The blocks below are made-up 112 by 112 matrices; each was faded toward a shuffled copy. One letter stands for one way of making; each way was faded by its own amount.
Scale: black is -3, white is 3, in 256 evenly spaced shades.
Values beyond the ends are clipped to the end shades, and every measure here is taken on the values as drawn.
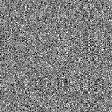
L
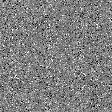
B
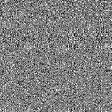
L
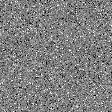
B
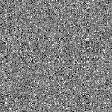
L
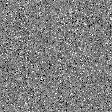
B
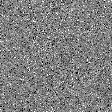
B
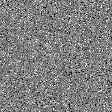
B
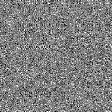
L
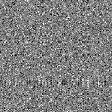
L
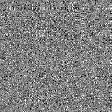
L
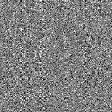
L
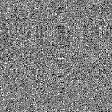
L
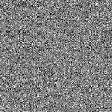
L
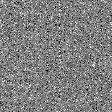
B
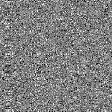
L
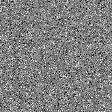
B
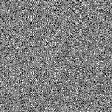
L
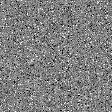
B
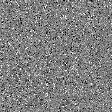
B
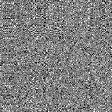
L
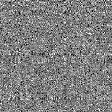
L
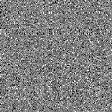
L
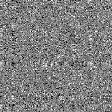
L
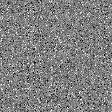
B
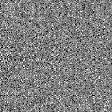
L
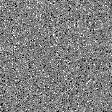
B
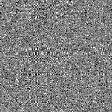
L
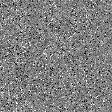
B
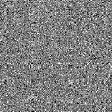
L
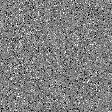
B
